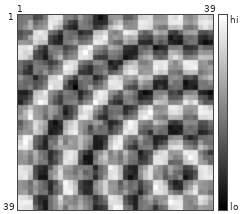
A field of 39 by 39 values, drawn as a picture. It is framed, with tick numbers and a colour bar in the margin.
Odd rows or columns: none. Rings: centred on the bottom right. Average level on the scale: 50%.
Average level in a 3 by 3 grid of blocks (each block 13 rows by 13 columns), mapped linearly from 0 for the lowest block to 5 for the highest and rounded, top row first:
223
220
305
